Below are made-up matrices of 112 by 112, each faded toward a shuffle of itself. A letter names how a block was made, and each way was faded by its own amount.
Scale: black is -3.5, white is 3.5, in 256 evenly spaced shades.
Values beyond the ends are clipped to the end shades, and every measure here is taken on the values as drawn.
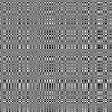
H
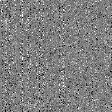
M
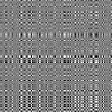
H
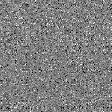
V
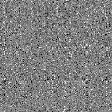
V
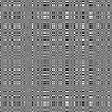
H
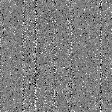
M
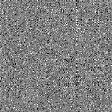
V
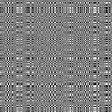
H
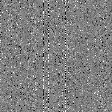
M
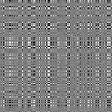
H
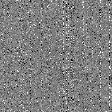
M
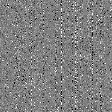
M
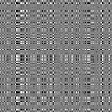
H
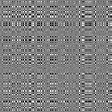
H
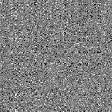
V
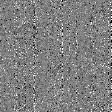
M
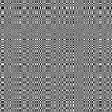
H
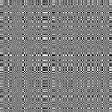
H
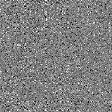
V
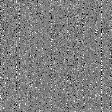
M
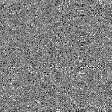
V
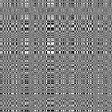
H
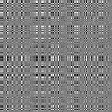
H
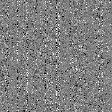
M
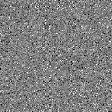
V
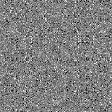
V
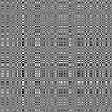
H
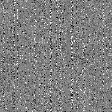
M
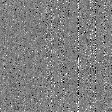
M
